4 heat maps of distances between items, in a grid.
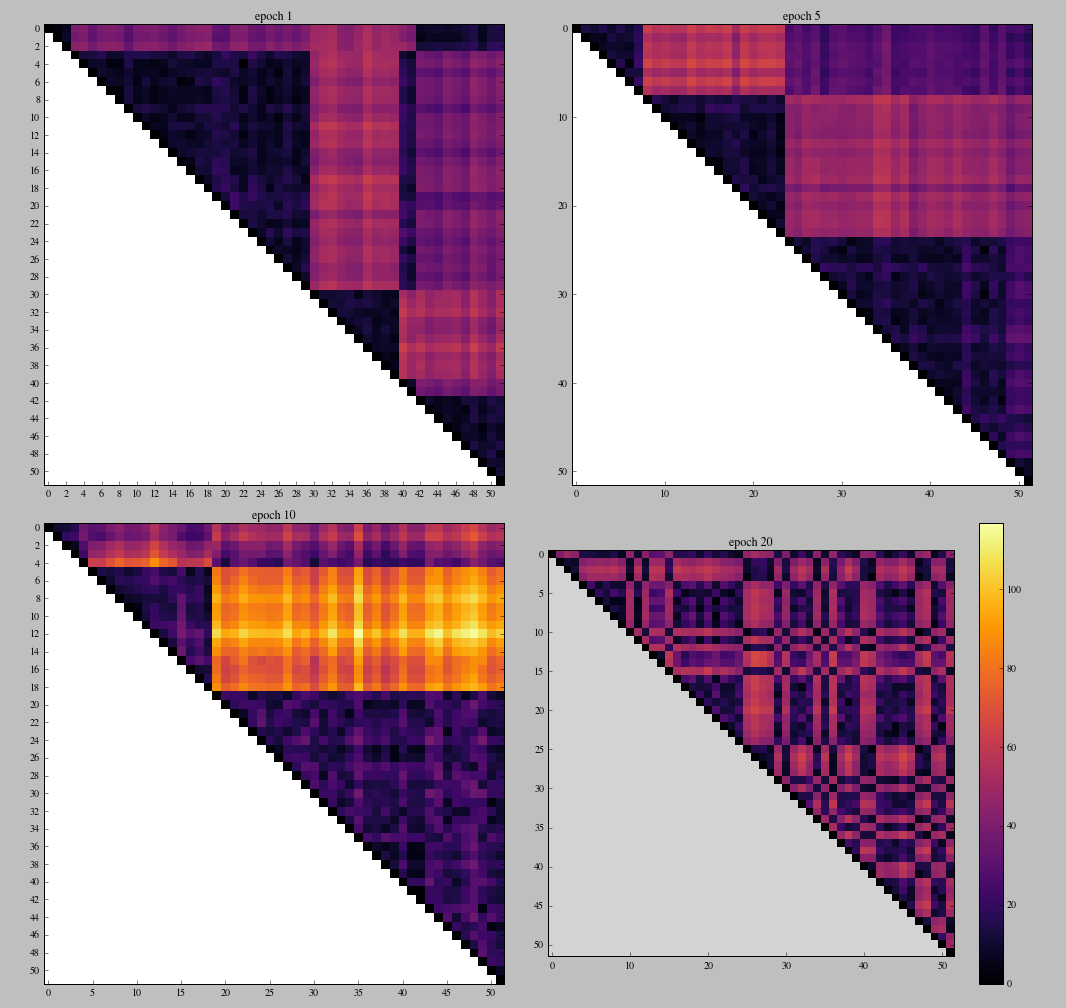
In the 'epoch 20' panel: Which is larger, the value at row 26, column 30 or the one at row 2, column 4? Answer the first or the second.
the second
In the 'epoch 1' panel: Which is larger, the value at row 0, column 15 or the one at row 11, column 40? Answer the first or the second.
the first
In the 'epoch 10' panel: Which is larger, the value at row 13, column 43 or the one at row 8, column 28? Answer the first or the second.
the first
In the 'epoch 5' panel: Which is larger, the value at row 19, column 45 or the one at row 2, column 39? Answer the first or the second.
the first
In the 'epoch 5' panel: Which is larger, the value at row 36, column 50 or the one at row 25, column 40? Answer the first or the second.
the first
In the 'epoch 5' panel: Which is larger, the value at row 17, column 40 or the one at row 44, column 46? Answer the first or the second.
the first
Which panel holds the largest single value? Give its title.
epoch 10
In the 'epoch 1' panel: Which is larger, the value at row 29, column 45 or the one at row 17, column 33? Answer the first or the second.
the second
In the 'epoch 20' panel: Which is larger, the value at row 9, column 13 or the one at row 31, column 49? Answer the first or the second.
the first
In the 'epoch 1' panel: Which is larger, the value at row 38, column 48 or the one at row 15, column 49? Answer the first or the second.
the first
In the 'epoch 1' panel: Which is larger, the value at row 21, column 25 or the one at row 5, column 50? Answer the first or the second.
the second
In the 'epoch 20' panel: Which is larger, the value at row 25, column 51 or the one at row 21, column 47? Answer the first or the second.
the second
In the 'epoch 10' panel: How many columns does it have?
52
